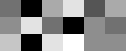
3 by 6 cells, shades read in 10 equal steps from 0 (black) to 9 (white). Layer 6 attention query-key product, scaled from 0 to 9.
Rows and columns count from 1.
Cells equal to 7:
1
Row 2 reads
5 8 4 0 5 4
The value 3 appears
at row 1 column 5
